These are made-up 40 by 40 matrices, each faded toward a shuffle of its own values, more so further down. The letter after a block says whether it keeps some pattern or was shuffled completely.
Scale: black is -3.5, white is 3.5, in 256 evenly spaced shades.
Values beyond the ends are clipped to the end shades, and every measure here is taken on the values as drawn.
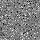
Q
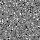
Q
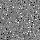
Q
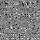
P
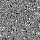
Q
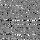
P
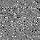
P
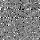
P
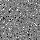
Q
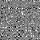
P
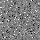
Q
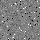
Q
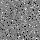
Q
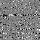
P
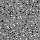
Q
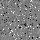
Q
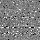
P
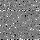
P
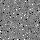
Q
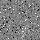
Q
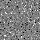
Q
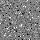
Q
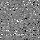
P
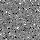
Q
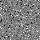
Q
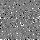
P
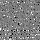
P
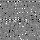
P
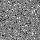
Q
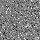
Q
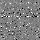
P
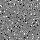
Q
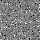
Q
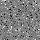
Q
